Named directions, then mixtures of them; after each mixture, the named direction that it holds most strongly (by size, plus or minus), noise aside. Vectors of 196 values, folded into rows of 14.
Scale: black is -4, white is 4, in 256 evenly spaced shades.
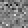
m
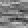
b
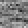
b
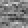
b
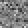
m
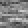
b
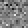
m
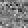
m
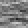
b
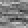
b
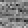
b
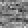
b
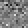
m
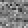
m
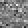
m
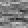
b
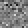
m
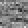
b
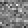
m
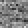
b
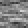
b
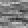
b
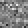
m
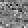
m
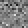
m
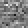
m
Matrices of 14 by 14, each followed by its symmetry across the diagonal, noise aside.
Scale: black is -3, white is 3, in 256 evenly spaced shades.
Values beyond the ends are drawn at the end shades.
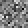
symmetric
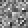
symmetric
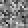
antisymmetric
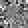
antisymmetric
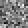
antisymmetric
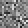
antisymmetric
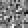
antisymmetric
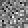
symmetric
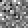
symmetric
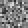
antisymmetric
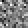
antisymmetric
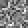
symmetric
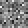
antisymmetric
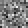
antisymmetric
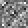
symmetric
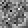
symmetric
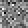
antisymmetric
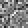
symmetric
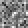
symmetric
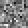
antisymmetric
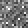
symmetric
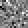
antisymmetric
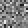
antisymmetric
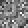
symmetric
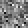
antisymmetric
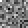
symmetric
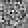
antisymmetric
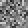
symmetric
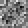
symmetric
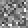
symmetric
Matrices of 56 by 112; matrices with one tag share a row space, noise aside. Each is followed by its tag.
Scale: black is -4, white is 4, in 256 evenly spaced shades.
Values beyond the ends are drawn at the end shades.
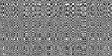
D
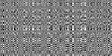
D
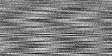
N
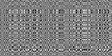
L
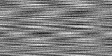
N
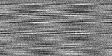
N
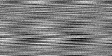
N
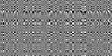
D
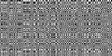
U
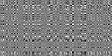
D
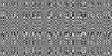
D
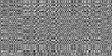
U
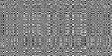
D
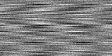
N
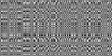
U
